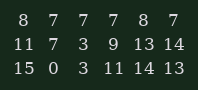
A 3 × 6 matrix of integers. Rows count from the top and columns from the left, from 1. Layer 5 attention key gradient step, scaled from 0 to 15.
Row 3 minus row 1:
7 -7 -4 4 6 6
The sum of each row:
44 57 56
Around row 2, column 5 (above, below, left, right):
8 14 9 14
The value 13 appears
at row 2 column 5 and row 3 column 6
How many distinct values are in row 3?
6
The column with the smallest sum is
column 3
